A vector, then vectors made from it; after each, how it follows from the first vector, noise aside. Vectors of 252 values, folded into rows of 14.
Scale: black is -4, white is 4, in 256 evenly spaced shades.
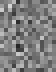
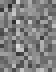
negated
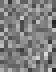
wrapped around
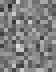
negated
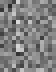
negated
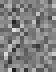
wrapped around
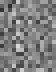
negated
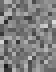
wrapped around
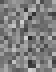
wrapped around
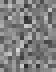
wrapped around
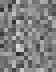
negated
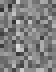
negated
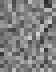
wrapped around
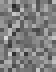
wrapped around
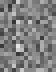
negated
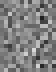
wrapped around
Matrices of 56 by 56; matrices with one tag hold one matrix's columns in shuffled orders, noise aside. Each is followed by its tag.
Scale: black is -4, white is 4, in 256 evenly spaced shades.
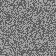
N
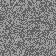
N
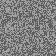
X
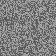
X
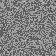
N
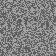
X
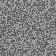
N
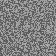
X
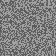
N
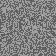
X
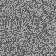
X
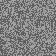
X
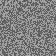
N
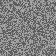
N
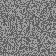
X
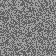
N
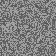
X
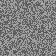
N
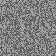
X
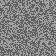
N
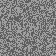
X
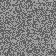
N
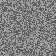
N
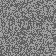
X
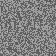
X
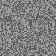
X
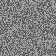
N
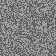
X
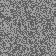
X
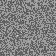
N
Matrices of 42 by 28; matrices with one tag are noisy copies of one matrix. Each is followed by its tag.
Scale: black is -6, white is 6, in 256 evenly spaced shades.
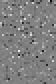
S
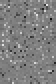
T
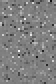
S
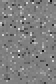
S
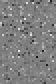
S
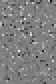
S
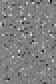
S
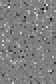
T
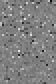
S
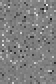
T
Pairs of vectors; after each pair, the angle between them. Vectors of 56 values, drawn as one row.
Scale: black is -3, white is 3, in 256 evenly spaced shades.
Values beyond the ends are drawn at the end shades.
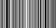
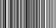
nearly opposite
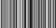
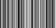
partly opposed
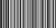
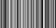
partly aligned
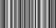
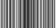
orthogonal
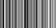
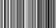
nearly opposite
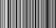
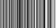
partly opposed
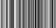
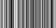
partly aligned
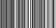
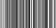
partly opposed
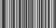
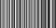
partly aligned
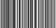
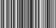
partly aligned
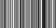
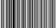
partly opposed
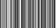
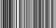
partly opposed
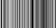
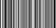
partly opposed
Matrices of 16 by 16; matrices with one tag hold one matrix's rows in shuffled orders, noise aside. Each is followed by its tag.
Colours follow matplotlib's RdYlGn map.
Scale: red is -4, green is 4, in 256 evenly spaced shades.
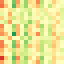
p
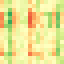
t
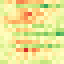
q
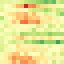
q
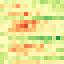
q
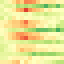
q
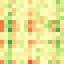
t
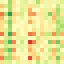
t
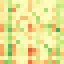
t
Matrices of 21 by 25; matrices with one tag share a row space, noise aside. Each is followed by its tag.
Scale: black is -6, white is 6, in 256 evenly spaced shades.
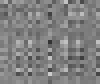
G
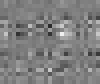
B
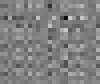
G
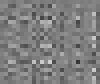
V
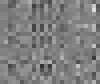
V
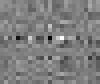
B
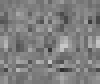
B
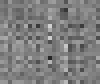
G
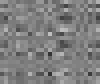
B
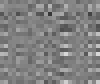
B
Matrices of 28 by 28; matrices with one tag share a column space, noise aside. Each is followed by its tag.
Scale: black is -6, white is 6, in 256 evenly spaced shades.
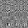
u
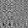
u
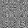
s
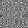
s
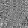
u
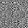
s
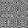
s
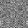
s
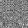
u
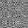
s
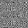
s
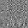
u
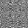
s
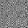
s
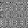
s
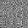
s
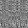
u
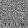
u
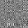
u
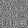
s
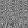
u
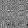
u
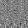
u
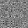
s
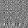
u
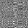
s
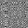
s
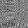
u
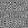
s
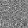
u
